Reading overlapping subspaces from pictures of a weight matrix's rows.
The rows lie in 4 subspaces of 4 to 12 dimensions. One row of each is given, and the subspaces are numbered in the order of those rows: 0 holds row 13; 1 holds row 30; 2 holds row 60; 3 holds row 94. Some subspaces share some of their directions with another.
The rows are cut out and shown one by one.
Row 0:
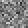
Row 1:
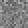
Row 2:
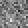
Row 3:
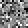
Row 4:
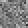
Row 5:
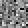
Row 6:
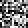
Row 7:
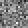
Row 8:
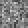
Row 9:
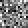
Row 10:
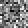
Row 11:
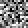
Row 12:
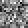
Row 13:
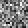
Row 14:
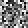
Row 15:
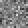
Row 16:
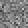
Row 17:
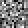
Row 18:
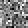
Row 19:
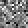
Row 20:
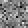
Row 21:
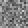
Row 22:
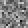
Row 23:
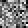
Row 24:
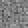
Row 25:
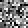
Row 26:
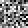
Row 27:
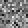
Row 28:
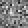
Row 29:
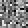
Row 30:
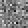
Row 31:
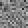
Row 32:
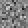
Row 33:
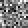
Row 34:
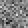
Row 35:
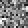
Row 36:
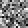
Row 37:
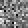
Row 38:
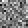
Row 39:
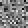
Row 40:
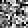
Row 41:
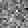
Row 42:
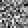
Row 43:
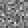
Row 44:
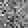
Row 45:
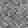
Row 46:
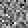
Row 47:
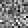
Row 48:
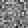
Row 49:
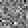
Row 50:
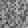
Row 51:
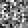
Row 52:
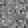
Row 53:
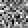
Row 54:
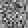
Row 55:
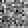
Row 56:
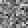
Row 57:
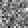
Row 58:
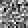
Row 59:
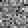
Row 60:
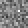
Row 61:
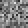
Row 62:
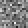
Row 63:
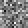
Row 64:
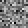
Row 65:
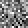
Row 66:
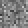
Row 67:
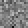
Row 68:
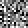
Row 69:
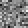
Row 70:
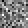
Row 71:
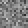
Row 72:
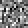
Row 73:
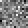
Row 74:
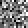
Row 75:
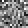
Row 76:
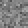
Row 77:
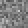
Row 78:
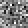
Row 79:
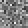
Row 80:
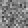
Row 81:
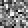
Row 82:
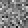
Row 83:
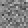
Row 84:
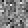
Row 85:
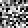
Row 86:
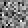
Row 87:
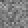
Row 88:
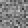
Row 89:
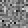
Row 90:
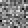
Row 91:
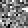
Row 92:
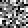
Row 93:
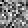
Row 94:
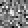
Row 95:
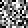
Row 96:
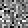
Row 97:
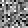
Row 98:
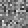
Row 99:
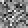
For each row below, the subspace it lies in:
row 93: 0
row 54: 0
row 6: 1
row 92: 1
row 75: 0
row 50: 0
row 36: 3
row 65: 2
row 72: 2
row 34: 0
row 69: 0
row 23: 0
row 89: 1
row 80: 3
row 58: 2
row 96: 2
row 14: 3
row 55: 2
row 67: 3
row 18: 1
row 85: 2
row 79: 3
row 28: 3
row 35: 2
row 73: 1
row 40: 1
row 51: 2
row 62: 2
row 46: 1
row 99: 0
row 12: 0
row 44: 0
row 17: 2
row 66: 2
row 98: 1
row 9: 1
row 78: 3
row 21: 3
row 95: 0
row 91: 0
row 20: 0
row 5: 1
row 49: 1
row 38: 0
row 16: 2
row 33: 1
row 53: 2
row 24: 2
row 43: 0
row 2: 0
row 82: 2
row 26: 3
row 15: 1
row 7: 1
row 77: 2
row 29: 1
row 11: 2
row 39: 2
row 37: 2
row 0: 0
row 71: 0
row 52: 0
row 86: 0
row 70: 0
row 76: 0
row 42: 2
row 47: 2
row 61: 2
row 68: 3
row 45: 0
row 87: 0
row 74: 2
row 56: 1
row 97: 3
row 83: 0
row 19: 0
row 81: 3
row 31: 2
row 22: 0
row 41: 0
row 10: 2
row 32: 2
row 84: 0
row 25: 0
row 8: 2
